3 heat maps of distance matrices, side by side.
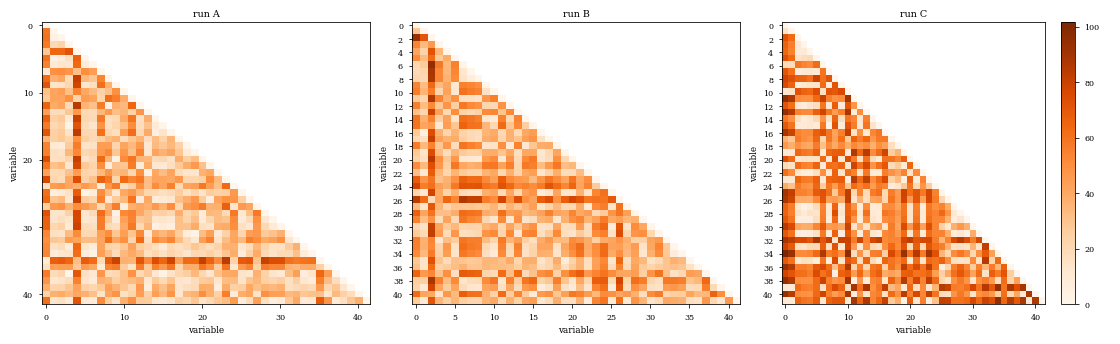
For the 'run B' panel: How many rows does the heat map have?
42
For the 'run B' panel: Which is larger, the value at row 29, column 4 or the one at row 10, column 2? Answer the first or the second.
the second
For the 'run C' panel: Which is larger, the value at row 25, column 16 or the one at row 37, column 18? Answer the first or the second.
the second
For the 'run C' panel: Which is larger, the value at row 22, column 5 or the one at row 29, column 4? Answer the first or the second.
the first
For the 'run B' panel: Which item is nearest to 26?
2
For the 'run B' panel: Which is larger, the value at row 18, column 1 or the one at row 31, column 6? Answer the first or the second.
the first
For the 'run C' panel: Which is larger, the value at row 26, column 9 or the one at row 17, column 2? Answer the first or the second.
the second
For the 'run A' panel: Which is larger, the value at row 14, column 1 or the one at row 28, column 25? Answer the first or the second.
the first
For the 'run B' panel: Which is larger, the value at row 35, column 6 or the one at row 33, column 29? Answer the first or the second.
the first
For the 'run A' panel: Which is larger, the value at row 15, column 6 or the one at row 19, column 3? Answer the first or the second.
the second
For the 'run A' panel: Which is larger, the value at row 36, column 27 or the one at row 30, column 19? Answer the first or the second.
the second
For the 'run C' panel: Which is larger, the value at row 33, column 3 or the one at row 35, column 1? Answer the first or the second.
the second
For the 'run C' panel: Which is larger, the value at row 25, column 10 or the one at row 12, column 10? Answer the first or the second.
the first
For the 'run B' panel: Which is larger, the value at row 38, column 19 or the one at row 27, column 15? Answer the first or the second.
the second
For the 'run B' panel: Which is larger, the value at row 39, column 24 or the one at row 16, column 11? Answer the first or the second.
the first
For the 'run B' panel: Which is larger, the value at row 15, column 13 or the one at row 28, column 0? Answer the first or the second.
the second
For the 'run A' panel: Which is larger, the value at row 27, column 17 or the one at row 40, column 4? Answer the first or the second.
the second
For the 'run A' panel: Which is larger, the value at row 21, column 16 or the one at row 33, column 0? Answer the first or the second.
the second
